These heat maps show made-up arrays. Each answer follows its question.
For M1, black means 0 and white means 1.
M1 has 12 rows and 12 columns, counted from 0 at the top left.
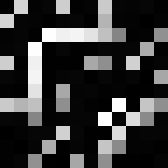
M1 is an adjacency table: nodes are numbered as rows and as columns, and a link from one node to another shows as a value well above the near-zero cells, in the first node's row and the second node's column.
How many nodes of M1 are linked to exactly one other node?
0
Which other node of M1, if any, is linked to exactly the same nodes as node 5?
none
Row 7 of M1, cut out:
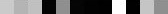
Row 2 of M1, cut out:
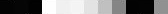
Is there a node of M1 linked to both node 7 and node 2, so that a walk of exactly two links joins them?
yes
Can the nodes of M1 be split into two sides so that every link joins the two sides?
no
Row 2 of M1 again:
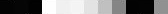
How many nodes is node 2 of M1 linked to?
7
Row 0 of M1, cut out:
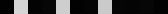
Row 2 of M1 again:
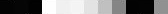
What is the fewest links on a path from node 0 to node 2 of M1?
2
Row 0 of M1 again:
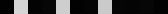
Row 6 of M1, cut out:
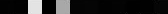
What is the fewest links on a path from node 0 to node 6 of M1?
2
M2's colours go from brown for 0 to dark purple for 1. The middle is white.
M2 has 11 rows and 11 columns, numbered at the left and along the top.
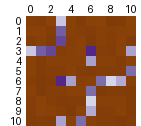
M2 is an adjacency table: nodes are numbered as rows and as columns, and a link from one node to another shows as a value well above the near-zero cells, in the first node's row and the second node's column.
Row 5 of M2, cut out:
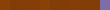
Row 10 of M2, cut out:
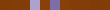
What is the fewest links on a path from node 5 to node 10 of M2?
1
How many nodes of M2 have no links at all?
0
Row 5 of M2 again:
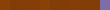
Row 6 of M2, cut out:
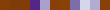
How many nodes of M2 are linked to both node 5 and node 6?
0
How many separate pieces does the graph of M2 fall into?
1
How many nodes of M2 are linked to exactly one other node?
8
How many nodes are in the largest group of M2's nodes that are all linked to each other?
2
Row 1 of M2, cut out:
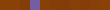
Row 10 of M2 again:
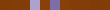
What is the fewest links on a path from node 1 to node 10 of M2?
2
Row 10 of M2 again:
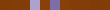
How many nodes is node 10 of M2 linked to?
2
